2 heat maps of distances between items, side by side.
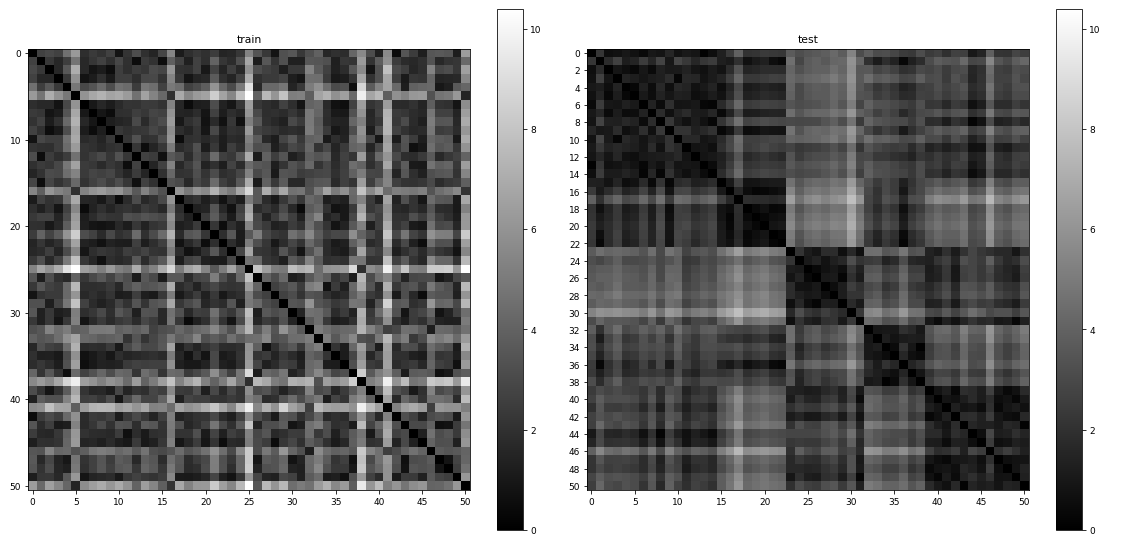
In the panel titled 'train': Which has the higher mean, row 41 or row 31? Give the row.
41
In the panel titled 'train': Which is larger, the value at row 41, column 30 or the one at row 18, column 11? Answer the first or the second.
the first
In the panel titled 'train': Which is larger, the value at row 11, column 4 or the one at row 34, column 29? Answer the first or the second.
the first
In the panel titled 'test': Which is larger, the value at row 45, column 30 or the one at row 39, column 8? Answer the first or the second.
the first
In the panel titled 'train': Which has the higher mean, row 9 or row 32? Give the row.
32
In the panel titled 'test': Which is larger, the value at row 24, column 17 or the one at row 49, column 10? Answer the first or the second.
the first
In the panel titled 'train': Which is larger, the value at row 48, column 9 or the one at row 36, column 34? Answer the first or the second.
the first
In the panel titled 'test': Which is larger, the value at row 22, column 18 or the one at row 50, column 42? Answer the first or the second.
the second
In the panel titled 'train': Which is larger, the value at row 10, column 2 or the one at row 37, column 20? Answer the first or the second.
the second
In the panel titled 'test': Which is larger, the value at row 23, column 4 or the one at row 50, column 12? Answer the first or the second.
the first
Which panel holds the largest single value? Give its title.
train
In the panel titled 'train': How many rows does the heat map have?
51
